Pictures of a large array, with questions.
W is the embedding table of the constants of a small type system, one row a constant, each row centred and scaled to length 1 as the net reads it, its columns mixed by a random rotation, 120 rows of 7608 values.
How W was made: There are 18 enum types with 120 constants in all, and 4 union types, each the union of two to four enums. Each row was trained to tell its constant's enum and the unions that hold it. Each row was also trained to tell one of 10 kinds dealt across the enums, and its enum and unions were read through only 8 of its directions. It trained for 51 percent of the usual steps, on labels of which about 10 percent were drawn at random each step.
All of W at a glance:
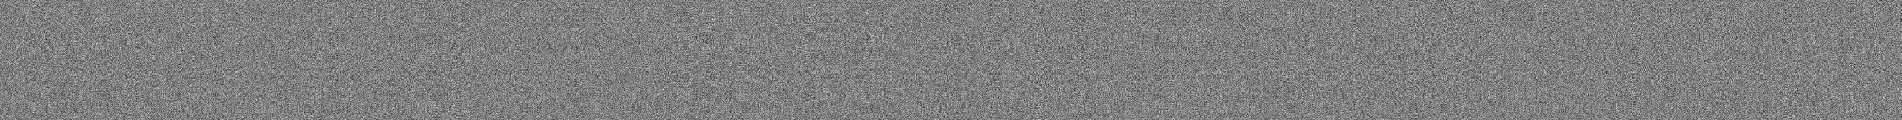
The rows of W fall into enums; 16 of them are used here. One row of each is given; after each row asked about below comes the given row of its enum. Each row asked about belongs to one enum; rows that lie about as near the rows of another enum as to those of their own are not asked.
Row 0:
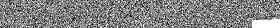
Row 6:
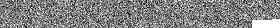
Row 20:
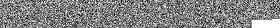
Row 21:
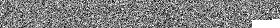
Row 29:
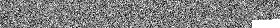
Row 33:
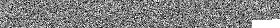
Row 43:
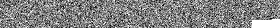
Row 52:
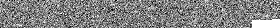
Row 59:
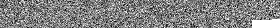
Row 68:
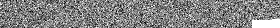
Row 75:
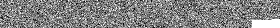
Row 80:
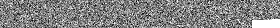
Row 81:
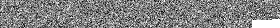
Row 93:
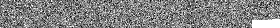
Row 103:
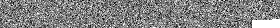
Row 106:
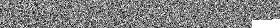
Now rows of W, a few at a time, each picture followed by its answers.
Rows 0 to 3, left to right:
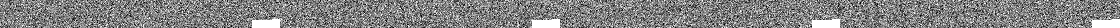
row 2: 29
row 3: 106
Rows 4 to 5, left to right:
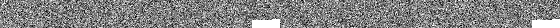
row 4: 81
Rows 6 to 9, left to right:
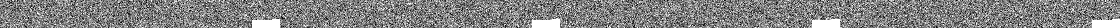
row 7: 68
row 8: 33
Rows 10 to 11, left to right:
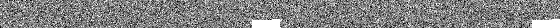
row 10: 52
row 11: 75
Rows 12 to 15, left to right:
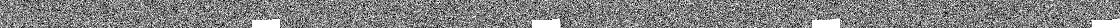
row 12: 21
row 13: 21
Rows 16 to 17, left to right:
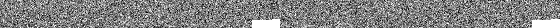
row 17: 33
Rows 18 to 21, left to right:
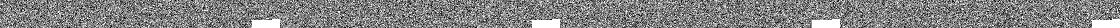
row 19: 81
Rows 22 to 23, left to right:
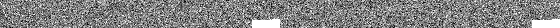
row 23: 43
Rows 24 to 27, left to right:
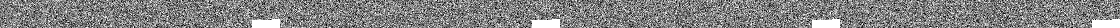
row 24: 20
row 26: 6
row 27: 21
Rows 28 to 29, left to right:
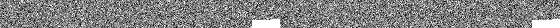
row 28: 68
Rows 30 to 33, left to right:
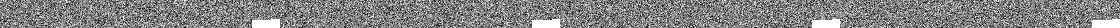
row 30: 103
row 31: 21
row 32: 0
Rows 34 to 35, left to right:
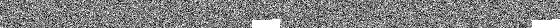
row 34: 93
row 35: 43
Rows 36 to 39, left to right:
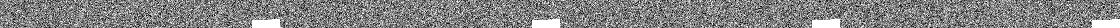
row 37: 93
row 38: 68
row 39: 106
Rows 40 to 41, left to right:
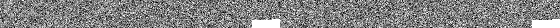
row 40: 59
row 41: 81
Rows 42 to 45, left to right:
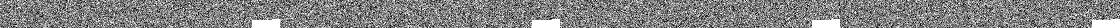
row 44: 59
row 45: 33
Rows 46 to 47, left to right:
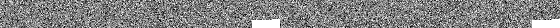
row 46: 21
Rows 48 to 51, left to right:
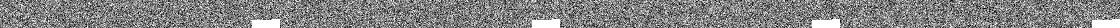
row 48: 20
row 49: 52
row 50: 106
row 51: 103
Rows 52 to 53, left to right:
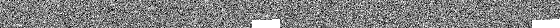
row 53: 103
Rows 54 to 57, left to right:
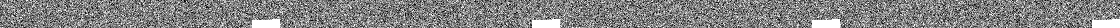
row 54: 93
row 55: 29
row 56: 43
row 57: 29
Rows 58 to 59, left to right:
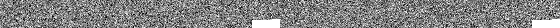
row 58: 80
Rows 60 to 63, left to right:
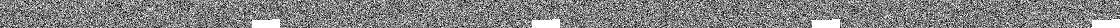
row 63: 52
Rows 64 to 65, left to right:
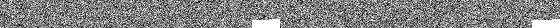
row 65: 52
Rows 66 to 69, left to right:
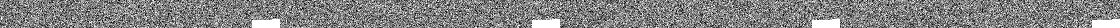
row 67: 33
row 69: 6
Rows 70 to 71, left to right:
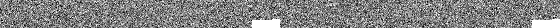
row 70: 106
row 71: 75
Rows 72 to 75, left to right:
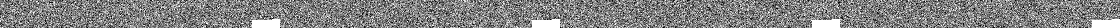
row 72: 93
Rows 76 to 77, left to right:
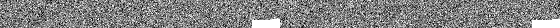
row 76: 68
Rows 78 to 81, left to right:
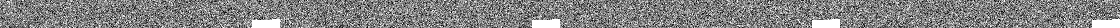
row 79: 43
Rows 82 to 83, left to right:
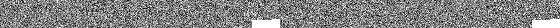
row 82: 6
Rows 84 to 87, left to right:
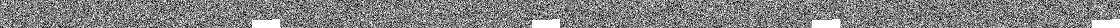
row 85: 93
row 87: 0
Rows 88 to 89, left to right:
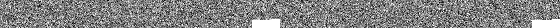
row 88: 33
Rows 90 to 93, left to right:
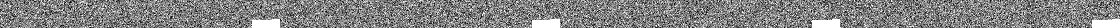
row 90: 33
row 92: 0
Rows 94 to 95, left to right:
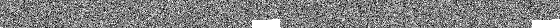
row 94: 93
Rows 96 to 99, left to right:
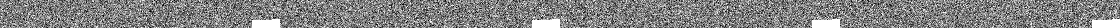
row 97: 68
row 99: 6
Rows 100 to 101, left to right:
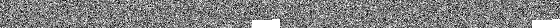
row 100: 75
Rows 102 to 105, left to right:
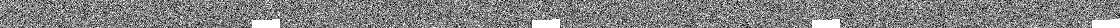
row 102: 21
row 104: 6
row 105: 103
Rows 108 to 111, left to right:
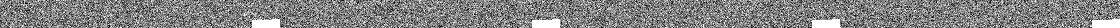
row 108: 6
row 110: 0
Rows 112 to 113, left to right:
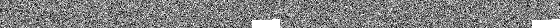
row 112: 106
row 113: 59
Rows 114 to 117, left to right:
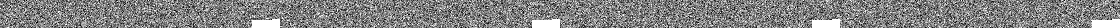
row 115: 103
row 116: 81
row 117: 81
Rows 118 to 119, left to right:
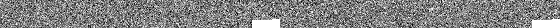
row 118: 103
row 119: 106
